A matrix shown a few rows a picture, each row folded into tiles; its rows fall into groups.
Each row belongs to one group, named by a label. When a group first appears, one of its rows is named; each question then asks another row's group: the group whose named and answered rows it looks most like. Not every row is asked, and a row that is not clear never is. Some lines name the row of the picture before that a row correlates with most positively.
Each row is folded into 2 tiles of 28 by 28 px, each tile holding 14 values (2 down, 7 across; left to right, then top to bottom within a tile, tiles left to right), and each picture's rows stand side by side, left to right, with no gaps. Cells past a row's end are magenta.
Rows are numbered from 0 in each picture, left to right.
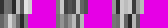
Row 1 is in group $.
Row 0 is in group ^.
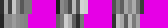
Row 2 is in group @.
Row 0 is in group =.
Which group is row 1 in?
^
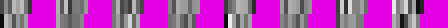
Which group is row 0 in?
@
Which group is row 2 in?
$
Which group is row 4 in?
@
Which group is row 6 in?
=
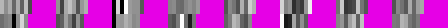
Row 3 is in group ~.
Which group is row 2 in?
=
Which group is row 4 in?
^
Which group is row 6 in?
$
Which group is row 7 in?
^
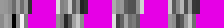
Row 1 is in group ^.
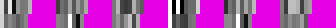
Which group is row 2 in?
$
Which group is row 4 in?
~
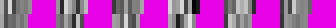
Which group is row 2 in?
~
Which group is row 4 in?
@
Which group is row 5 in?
=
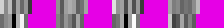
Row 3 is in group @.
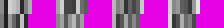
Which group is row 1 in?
$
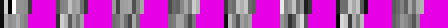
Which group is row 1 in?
@
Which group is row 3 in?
^
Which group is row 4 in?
@
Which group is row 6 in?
@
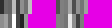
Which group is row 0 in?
~
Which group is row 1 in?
~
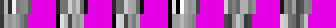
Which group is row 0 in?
=
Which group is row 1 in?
@
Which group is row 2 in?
@
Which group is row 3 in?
=
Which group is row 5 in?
~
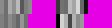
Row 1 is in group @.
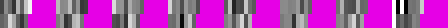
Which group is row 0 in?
^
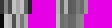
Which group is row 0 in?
@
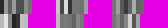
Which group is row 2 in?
$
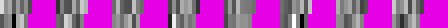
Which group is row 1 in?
^
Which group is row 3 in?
@
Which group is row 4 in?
=
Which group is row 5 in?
~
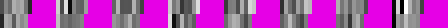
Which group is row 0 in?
@
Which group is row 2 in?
$
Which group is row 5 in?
^
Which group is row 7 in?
=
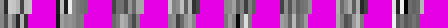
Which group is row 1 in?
=
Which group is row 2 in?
^
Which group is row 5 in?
~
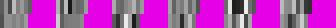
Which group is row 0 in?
=
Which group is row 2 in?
~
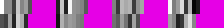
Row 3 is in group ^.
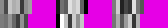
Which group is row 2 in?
$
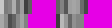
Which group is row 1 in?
@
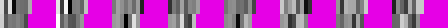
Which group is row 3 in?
~
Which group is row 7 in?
^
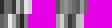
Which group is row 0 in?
^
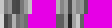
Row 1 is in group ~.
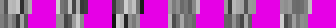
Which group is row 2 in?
@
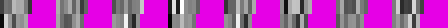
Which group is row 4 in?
~
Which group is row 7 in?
$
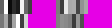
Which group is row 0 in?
$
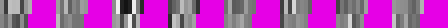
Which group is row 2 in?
$
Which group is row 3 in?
@
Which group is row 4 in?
$
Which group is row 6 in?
~
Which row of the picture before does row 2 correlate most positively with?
0
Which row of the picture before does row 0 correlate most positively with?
1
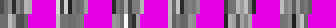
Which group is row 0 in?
^
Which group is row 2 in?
~
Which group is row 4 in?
@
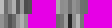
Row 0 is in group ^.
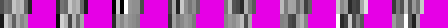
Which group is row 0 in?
@
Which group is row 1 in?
@
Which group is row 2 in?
=
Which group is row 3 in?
=
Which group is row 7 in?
~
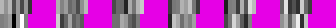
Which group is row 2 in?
^
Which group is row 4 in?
^
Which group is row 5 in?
$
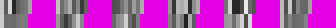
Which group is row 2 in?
~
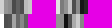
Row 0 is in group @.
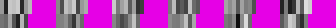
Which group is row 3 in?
$
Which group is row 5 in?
^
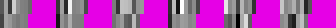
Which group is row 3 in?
=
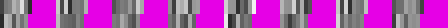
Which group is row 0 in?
@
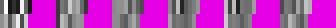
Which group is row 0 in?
$
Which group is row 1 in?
@
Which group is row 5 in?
^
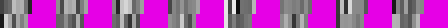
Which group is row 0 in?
@
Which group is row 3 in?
~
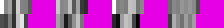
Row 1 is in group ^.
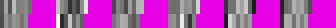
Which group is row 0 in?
=
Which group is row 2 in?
^
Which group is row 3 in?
~
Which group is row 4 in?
@
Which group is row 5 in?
@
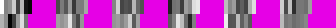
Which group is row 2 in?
$
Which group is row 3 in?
^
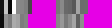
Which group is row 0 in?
=
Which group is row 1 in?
$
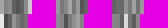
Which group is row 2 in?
~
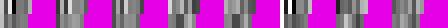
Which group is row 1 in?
=
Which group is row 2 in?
=
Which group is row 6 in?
^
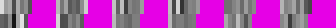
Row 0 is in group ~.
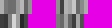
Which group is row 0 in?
~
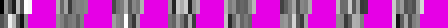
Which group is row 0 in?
^
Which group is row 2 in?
~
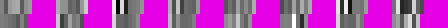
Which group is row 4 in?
~
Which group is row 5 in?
~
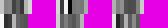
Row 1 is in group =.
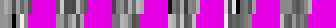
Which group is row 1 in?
$
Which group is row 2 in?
^
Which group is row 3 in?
~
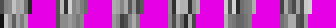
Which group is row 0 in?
@
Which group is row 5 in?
^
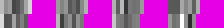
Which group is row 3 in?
~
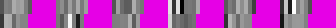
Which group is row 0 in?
@
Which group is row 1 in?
~
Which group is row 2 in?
$
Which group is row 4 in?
@
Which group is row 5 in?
=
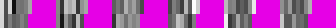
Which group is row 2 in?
@
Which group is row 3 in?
^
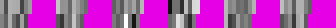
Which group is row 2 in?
~
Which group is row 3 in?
^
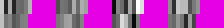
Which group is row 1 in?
^
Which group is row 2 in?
^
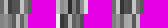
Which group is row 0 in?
$
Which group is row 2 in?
$
